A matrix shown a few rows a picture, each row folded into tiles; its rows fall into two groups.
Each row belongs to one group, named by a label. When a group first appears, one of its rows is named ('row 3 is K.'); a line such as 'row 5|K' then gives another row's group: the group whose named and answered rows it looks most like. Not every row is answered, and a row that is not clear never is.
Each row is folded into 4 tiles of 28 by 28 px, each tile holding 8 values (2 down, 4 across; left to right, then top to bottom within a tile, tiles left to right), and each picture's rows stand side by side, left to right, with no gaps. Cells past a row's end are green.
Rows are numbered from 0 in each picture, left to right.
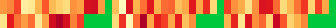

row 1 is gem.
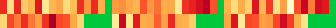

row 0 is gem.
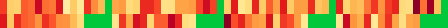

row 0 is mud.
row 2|mud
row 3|gem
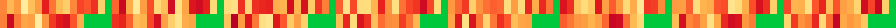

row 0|gem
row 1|mud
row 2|gem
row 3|gem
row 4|gem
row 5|mud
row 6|gem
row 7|gem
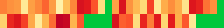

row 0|gem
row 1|mud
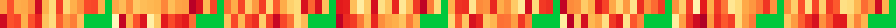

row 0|mud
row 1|gem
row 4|gem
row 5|gem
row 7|gem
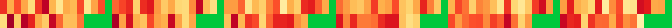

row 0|gem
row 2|gem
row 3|mud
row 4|mud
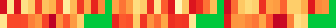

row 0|gem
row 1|mud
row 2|mud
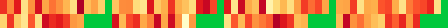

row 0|gem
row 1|mud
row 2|gem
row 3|gem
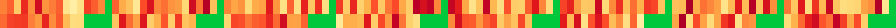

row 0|mud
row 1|gem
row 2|gem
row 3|gem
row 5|mud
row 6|gem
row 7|gem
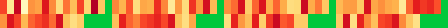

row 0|gem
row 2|gem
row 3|gem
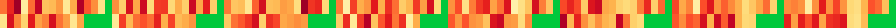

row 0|gem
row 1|gem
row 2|gem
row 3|gem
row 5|mud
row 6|mud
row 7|mud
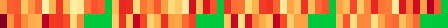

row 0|mud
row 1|gem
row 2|gem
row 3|gem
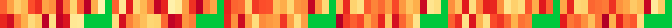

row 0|mud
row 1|gem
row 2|mud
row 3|mud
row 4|gem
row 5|mud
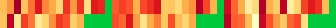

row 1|mud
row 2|mud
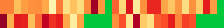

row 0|mud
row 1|gem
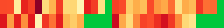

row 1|mud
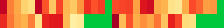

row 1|mud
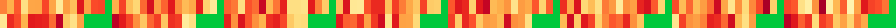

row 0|gem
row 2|mud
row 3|mud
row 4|mud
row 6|gem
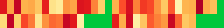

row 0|gem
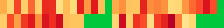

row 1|gem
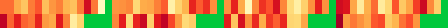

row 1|gem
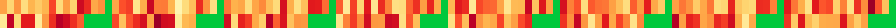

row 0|gem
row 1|mud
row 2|mud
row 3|gem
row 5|mud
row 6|mud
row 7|mud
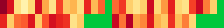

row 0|mud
